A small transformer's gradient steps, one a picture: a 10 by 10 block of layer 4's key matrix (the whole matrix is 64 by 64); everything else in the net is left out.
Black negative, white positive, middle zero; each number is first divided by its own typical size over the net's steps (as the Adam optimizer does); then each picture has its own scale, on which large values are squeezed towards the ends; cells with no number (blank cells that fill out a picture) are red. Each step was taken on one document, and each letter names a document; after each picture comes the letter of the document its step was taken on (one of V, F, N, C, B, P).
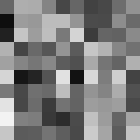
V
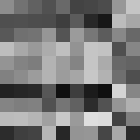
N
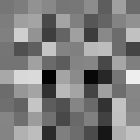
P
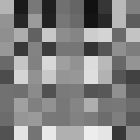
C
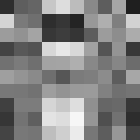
V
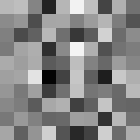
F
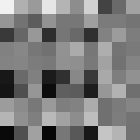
N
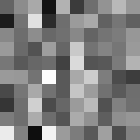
F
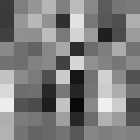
V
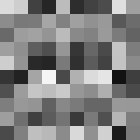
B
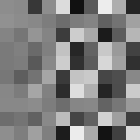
B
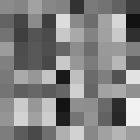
V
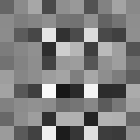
N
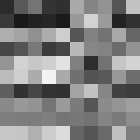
C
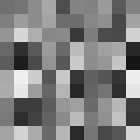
P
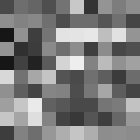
C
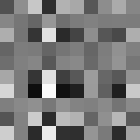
N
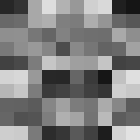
B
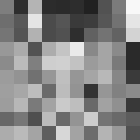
P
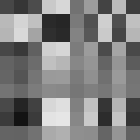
V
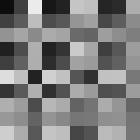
F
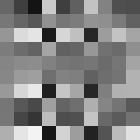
N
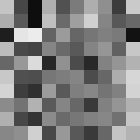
C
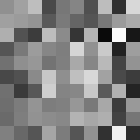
B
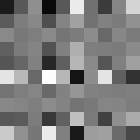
F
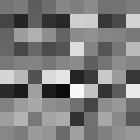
F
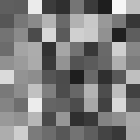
P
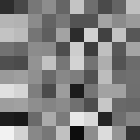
B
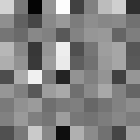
F
